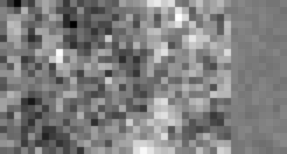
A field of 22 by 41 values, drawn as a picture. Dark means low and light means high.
Ninth with the highest average: bottom middle. Seam: vertical, 80% of the way across, the right part calmer. Stripes: none. Mirror symmetry: none.
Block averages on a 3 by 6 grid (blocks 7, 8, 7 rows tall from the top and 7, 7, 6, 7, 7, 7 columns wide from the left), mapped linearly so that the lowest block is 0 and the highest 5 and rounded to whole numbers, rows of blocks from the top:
201542 | 231342 | 013522
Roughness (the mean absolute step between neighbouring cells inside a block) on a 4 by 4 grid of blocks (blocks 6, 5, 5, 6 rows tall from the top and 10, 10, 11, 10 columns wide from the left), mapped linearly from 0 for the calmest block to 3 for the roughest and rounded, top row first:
3230 / 3320 / 2220 / 2220
